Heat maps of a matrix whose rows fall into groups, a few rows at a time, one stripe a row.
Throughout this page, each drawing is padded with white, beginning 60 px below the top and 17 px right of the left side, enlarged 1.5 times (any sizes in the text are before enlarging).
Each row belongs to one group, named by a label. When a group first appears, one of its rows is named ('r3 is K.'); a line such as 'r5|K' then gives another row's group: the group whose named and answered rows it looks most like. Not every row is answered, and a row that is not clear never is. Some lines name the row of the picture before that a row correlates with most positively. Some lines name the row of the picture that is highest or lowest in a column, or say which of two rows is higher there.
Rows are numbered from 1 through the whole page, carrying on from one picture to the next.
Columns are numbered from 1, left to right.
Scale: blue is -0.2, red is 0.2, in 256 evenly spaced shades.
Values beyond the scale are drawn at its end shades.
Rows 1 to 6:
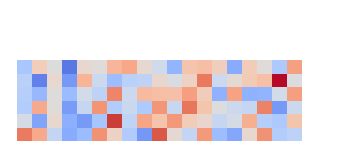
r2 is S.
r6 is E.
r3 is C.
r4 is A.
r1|A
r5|C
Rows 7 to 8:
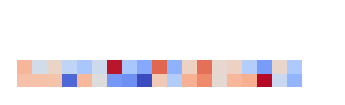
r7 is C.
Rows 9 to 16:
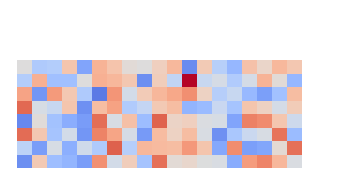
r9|E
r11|C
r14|E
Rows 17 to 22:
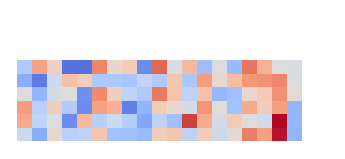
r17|A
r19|E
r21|S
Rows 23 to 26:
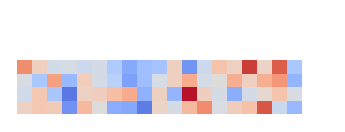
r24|S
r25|A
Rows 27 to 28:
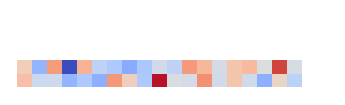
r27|S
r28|C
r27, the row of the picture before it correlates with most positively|24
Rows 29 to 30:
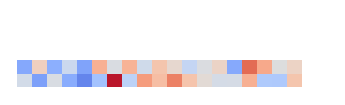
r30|C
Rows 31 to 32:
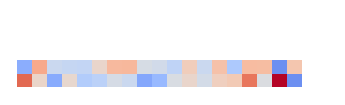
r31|A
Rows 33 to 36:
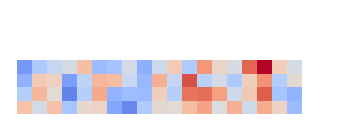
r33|S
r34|A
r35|A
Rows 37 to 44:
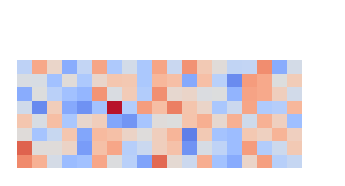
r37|A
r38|E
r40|C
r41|S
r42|E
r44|E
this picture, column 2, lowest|40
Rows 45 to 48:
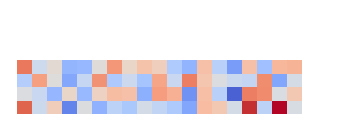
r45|E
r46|A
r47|E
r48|S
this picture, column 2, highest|46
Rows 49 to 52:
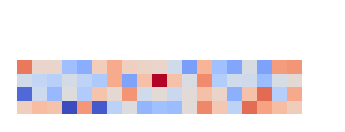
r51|A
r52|S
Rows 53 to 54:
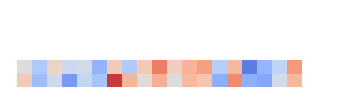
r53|C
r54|C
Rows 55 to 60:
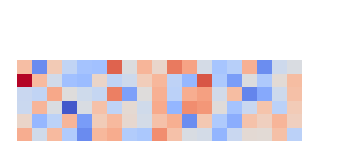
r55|C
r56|E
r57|C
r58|A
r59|E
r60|E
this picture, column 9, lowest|60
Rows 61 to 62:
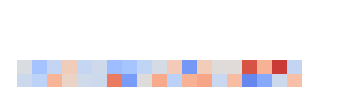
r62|C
